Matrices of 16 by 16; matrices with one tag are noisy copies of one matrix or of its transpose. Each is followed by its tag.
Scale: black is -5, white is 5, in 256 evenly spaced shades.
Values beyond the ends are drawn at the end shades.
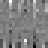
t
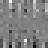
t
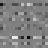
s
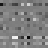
s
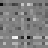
s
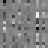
s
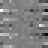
t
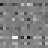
s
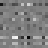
s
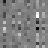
s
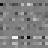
s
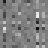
s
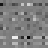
s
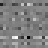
s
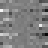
t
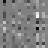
s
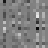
s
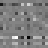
s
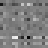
s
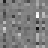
s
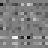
s
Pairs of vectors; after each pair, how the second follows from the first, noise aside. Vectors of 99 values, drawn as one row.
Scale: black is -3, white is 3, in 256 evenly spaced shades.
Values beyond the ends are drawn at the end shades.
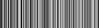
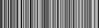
copied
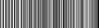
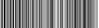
negated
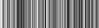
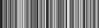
negated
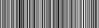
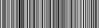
copied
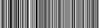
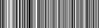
sign-scrambled
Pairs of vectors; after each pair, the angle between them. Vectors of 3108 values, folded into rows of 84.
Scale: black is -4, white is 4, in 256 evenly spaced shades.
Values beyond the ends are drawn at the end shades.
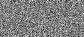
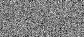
nearly opposite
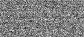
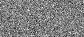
orthogonal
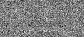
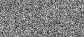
partly aligned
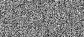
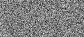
orthogonal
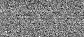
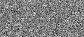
partly opposed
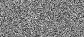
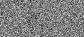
nearly opposite
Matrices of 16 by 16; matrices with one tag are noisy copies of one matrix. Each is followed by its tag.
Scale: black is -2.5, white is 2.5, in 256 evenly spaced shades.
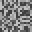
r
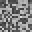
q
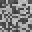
q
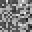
q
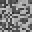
q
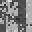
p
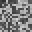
q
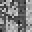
p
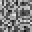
r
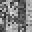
p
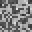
q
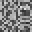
r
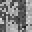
p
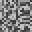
r
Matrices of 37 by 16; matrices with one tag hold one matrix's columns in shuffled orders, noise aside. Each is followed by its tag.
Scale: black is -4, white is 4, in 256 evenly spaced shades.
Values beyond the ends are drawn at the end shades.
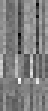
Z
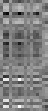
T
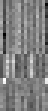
Z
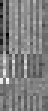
Z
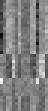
Z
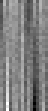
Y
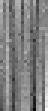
Y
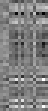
T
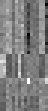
Z
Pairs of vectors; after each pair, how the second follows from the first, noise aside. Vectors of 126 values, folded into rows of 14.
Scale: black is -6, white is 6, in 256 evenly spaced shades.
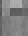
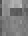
copied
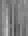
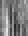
scaled up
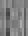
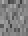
shuffled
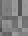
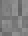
shrunk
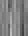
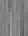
shrunk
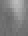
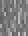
shuffled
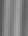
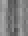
wrapped around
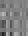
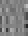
wrapped around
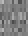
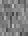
shuffled
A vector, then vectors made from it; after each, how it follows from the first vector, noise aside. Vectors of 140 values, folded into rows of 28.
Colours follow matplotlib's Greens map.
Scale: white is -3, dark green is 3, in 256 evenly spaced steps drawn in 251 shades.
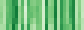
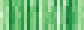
reversed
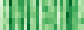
reversed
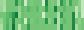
partly zeroed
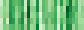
reversed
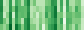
wrapped around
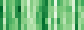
wrapped around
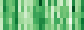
wrapped around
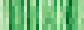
reversed
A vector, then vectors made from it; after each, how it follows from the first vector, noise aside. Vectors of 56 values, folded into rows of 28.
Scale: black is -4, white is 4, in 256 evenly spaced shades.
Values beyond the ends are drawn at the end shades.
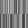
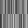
wrapped around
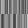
wrapped around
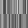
wrapped around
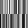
scaled up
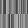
reversed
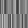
wrapped around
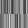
wrapped around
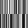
scaled up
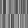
reversed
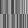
wrapped around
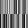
scaled up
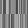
reversed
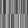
reversed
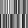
scaled up
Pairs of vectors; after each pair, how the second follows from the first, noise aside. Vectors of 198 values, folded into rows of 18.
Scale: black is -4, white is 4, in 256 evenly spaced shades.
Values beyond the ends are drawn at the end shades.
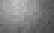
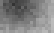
negated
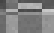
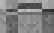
negated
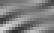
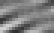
copied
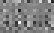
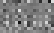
negated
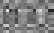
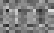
negated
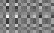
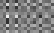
copied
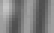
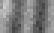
copied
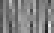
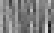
negated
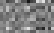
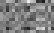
negated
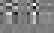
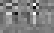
copied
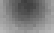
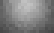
negated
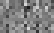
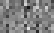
copied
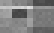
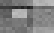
negated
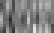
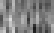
negated
